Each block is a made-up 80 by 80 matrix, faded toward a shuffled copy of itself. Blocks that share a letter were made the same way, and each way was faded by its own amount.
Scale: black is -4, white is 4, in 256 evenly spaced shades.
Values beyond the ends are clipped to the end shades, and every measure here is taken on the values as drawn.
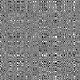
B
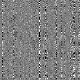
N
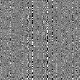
N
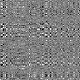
B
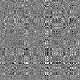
B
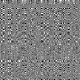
B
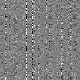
N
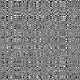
B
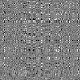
B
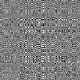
B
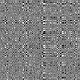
B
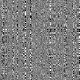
N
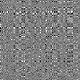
B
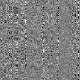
N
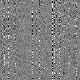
N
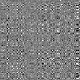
B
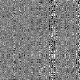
N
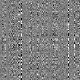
N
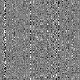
N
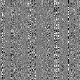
N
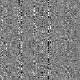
N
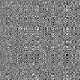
B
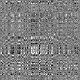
B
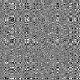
B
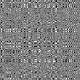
B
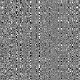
N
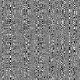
N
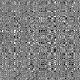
B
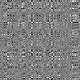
B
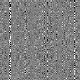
N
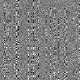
N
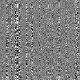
N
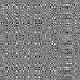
B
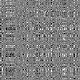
B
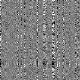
N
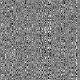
N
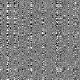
N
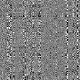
N
